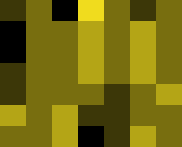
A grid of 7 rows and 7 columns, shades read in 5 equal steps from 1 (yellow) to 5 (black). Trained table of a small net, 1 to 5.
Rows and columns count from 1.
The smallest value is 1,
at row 1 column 4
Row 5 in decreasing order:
4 4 3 3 3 3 2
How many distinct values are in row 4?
3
